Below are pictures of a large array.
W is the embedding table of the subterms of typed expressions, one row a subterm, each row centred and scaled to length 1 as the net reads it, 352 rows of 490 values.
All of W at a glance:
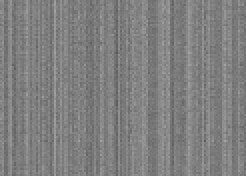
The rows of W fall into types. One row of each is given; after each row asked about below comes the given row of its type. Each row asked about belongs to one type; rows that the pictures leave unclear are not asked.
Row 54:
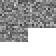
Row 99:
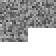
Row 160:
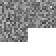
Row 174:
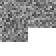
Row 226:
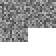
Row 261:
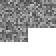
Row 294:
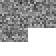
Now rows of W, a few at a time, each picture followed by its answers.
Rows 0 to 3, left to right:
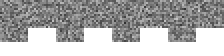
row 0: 99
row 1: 226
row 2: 174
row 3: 54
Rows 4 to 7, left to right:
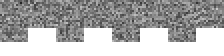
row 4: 294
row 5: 226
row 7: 99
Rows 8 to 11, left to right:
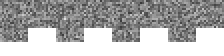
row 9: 226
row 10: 261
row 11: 99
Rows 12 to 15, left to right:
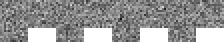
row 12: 160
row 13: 294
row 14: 174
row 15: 261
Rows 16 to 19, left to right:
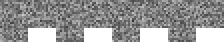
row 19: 174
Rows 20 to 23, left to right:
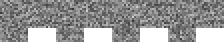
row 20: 99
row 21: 54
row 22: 294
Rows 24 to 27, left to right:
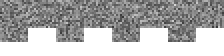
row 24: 99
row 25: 226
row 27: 294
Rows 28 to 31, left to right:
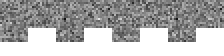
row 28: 99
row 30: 294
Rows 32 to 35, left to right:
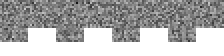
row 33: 294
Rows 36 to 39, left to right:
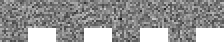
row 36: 174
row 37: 99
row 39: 226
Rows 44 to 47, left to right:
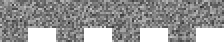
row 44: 174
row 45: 174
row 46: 174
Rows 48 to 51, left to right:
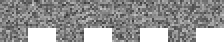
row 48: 261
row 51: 261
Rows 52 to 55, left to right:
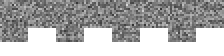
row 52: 174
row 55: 160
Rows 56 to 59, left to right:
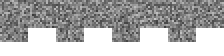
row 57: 226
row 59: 226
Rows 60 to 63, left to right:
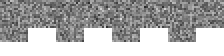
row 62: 54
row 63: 160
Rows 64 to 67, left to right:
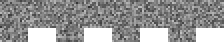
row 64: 174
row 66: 54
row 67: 226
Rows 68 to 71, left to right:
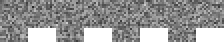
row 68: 261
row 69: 99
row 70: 261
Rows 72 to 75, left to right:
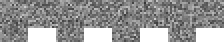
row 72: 294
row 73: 174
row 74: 54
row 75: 160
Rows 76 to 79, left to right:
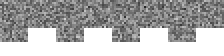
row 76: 226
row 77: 99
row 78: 261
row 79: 54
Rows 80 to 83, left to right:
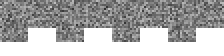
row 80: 174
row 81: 54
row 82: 174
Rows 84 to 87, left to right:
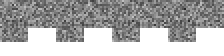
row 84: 174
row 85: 261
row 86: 226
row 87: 174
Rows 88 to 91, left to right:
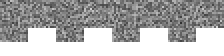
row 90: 160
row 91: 174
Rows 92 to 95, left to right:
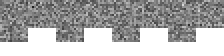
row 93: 261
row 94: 54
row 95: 54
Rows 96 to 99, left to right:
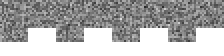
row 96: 160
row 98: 54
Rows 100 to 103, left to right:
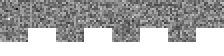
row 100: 54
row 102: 294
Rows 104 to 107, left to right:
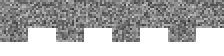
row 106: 261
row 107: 294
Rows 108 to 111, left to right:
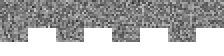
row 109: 226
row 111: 160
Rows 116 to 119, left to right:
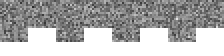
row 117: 174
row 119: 226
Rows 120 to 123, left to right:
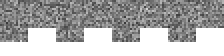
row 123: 174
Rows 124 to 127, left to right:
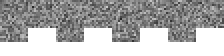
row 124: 261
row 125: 174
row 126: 99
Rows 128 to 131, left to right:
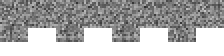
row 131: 261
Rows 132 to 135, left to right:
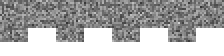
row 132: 160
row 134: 226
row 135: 99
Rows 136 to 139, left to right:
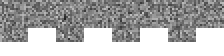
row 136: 160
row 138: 261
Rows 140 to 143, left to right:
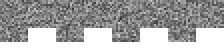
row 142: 99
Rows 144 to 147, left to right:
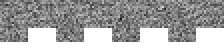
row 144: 261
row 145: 294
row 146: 174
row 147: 99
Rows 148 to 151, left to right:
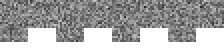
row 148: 294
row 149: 160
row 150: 261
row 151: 54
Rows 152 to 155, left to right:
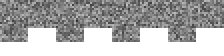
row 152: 294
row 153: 294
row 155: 54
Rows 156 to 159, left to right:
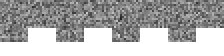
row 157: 261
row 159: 226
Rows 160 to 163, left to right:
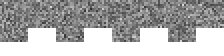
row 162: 99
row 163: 294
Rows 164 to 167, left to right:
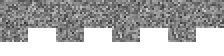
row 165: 226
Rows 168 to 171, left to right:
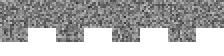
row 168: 226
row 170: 261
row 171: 226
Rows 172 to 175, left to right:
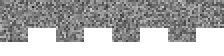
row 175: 54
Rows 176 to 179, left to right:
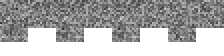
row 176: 294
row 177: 261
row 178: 261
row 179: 54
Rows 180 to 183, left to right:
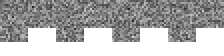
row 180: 261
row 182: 174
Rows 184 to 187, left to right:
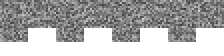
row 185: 99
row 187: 54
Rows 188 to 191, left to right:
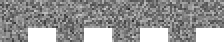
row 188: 226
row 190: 174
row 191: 160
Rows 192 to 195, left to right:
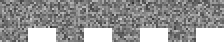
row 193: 54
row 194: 294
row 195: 261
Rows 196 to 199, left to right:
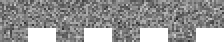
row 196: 226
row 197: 261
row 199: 99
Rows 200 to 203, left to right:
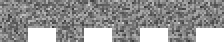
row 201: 261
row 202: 99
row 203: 99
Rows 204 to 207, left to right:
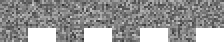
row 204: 261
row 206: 99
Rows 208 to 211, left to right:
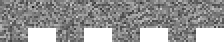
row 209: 261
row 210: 99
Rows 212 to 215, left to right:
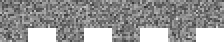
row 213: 174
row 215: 226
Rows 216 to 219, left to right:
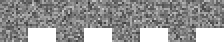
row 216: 261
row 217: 54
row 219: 54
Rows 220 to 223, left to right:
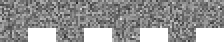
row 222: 226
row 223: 160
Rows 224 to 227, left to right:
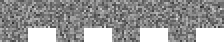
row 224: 174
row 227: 54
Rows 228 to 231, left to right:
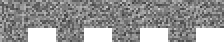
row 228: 160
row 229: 174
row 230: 99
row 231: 174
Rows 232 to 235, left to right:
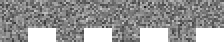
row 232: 226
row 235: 226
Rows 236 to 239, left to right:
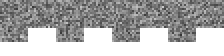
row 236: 99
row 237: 226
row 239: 99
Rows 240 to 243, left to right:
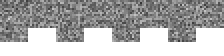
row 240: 261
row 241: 160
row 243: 174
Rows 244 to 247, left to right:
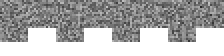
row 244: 99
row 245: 160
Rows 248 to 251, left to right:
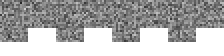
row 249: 226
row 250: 160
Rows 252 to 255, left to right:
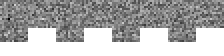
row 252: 174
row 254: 99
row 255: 174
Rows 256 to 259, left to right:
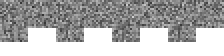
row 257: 226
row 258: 261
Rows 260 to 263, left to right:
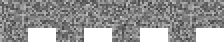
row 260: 160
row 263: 160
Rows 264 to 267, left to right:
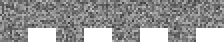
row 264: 160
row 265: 261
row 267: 261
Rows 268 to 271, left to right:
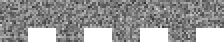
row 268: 99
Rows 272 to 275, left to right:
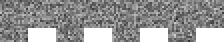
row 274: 160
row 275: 99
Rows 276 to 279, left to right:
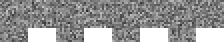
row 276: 54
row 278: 226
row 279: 226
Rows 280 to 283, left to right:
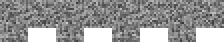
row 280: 99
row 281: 99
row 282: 99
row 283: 226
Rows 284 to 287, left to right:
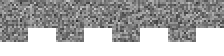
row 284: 174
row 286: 99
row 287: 226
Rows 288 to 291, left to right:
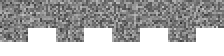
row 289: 226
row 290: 160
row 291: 174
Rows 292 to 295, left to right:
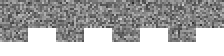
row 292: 226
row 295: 226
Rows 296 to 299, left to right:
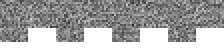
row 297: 174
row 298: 294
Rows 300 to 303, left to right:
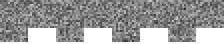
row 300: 261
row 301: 226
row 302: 160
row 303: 294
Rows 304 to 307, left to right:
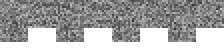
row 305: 160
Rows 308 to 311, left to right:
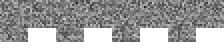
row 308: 54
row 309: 294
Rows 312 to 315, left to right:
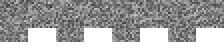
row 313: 174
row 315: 99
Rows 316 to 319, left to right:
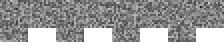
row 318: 160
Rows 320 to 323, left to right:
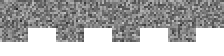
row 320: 174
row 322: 99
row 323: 226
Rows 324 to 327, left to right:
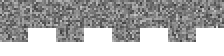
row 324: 54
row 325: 226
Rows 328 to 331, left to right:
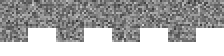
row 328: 261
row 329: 226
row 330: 226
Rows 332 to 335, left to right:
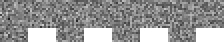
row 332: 54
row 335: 160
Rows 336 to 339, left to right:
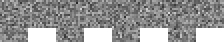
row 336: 54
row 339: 261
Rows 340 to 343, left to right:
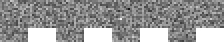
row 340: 54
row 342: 54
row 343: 174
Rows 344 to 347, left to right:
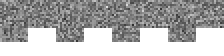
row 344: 226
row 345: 160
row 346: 54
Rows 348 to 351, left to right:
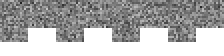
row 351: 261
